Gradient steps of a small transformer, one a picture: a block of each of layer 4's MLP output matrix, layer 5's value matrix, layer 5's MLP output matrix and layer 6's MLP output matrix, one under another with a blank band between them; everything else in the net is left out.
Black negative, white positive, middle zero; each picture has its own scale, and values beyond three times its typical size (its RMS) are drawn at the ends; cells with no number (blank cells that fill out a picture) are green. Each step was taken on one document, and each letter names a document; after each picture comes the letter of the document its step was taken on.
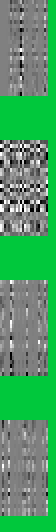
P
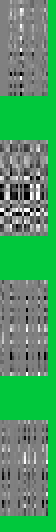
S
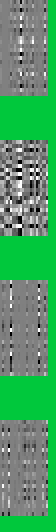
S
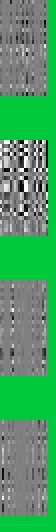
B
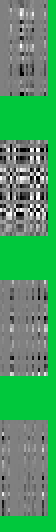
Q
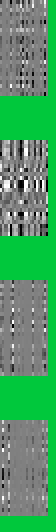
B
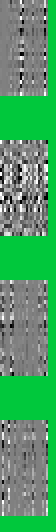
P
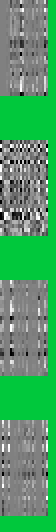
P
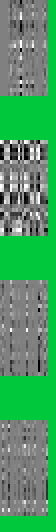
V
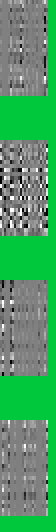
P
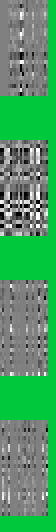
V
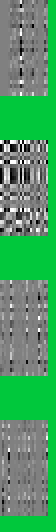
S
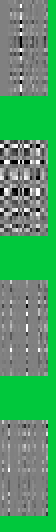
V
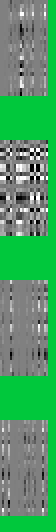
Q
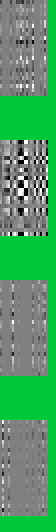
B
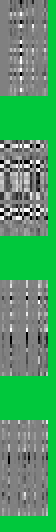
V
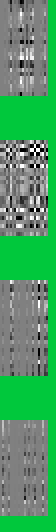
Q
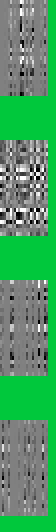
Q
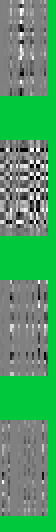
Q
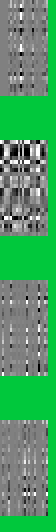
S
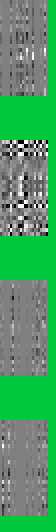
B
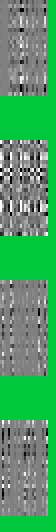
S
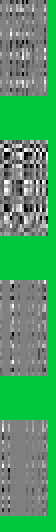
B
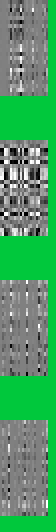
S
